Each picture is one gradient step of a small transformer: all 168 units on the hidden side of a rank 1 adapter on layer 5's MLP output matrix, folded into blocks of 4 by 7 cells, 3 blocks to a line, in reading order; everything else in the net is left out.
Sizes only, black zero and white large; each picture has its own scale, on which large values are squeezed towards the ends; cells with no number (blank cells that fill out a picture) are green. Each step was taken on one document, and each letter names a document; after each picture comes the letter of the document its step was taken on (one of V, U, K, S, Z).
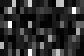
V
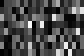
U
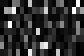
V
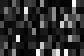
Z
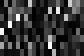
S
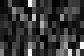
U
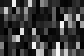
Z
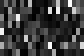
S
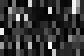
S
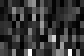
U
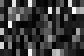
S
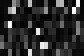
V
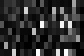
Z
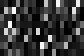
V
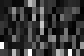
U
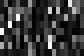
S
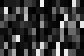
Z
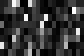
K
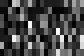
U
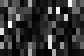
S
